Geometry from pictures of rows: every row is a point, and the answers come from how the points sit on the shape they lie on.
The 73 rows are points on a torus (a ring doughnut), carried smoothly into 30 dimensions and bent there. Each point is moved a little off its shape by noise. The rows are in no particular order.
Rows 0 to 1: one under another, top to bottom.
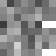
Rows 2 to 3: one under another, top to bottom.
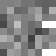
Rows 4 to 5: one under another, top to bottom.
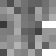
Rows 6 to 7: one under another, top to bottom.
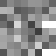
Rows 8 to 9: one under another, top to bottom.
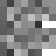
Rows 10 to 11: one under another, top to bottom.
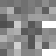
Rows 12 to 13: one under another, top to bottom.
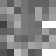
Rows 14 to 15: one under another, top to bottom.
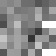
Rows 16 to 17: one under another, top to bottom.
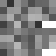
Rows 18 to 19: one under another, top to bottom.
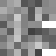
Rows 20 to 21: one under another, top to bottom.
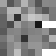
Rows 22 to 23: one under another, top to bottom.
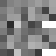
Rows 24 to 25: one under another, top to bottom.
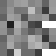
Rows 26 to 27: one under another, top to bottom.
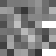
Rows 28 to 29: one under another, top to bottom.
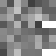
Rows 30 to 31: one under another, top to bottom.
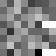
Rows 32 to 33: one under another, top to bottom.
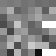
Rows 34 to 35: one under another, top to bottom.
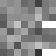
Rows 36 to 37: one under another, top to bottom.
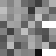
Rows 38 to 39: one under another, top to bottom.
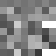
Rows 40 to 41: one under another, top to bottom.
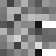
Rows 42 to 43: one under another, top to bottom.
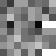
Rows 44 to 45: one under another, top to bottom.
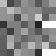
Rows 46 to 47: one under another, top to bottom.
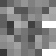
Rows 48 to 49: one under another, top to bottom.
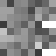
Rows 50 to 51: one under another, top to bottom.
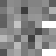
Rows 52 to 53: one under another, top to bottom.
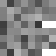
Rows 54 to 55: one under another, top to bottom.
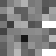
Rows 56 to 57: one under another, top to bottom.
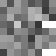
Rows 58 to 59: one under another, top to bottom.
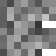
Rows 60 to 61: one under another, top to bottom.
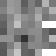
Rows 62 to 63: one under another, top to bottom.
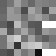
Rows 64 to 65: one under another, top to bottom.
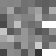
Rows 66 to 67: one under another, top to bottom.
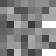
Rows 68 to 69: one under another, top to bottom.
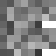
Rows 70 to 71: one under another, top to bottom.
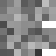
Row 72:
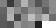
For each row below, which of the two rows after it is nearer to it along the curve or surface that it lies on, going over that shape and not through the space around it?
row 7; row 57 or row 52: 57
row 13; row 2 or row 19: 2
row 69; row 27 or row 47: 27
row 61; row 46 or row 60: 60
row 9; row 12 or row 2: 2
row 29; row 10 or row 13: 10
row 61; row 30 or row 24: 24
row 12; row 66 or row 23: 66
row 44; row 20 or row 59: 59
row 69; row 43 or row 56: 56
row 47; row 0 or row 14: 14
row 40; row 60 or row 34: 34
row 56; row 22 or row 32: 22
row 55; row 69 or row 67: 67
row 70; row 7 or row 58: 7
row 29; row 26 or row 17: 17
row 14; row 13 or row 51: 13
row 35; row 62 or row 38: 62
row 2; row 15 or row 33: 15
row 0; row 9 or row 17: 17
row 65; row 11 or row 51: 51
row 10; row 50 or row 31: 50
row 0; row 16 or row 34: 34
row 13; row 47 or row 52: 47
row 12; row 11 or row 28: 11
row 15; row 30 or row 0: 0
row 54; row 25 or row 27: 27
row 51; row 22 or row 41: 41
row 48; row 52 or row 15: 15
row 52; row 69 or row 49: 49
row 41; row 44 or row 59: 44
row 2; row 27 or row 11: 11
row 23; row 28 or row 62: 62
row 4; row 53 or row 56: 53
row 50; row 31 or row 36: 36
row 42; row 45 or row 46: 45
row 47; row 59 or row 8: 59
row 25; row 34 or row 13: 13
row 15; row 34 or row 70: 70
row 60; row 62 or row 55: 55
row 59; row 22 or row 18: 22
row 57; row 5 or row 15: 15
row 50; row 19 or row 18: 18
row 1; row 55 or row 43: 55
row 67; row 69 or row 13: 69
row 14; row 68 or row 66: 66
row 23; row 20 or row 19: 19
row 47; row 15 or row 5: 15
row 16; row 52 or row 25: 25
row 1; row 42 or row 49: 49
